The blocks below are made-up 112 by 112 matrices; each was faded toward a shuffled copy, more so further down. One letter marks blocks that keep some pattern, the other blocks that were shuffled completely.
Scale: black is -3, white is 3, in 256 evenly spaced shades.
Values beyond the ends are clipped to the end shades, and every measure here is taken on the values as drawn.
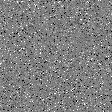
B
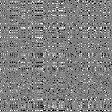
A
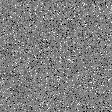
B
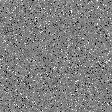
B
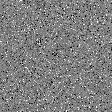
B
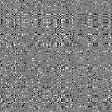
A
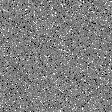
B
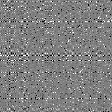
A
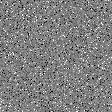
B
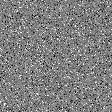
B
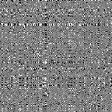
A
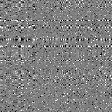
A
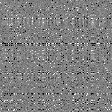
A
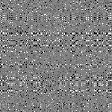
A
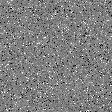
B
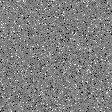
B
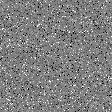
B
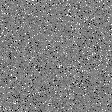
B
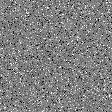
B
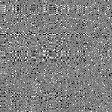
A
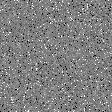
B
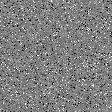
B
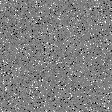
B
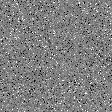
B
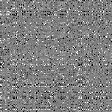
A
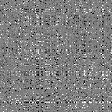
A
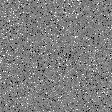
B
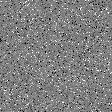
B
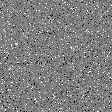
B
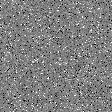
B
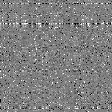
A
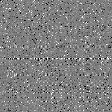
A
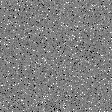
B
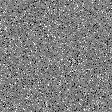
B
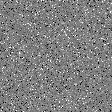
B
